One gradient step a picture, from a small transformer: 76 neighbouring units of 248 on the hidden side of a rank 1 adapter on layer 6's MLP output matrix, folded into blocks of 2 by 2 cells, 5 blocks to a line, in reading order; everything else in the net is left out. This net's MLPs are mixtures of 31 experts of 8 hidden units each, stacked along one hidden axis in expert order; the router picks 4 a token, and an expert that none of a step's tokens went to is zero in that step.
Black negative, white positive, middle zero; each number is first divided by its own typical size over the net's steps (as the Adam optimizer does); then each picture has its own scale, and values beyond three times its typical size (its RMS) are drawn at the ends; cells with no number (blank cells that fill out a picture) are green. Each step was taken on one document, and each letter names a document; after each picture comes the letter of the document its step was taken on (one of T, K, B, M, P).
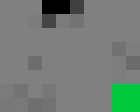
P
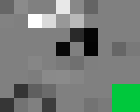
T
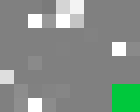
P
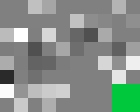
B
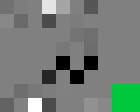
T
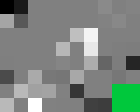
T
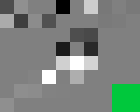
T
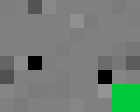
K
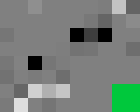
B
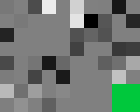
B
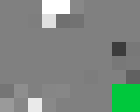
P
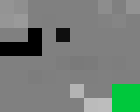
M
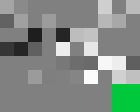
M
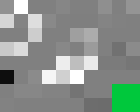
T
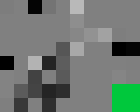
B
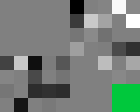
B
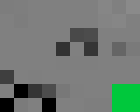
T
